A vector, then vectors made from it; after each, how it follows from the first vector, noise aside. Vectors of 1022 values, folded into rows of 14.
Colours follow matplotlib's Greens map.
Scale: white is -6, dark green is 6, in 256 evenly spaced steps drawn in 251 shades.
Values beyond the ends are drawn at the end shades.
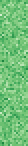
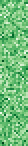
scaled up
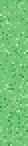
partly zeroed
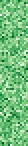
scaled up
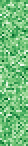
scaled up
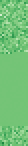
partly zeroed
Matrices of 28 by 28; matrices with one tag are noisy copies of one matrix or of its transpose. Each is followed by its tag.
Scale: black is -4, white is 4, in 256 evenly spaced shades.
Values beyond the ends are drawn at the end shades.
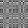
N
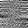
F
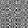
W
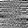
F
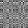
N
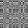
N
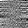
F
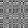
N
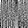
F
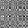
W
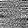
F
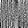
F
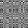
N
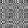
N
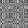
N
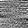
F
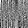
F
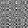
W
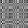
N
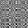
W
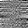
F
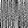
F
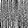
F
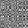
W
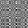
W
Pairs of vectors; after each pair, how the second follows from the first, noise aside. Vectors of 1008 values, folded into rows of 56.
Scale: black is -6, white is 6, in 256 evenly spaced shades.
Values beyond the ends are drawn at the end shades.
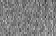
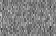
wrapped around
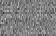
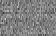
copied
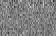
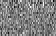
scaled up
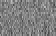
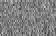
copied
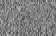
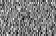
scaled up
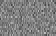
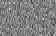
wrapped around
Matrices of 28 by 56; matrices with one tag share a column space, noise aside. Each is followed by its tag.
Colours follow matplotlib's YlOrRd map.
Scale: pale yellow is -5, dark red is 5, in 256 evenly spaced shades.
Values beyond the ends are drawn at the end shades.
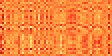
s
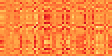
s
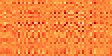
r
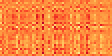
s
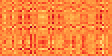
s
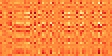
r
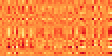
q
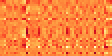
q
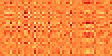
r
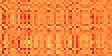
s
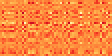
r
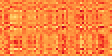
s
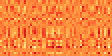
q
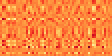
q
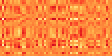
q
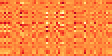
r
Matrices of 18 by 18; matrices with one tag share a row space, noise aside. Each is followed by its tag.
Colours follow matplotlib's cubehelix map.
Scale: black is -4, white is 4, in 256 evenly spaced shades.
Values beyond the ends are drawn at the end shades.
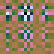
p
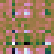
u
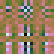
p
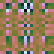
p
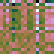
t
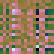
t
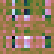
u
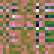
t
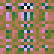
p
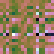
t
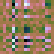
u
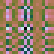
p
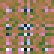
p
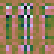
p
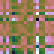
t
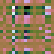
u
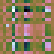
u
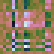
u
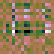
u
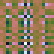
p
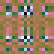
p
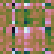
u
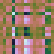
u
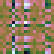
u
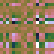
t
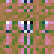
p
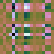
u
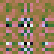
p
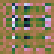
u
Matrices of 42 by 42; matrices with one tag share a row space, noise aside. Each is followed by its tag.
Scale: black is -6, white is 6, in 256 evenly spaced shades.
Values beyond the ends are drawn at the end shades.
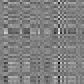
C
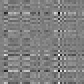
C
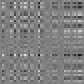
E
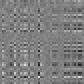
E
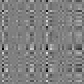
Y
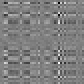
C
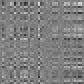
E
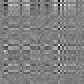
C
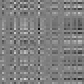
E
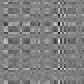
C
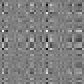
Y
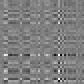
C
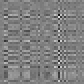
C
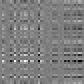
E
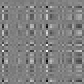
Y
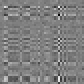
C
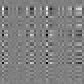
Y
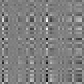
Y
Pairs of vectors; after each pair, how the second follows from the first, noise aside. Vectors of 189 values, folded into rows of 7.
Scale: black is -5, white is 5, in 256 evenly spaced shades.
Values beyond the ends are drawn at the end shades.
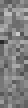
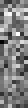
scaled up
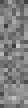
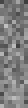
sign-scrambled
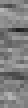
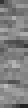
wrapped around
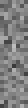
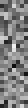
scaled up
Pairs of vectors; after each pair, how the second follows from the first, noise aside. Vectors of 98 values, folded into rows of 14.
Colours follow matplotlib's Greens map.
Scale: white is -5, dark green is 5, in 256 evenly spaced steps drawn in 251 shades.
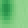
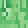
sign-scrambled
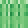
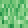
shuffled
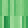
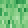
shuffled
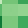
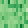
shuffled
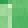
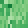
sign-scrambled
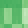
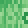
sign-scrambled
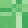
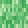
shuffled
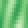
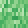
shuffled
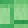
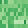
sign-scrambled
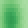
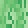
sign-scrambled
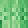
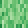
shuffled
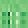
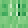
reversed
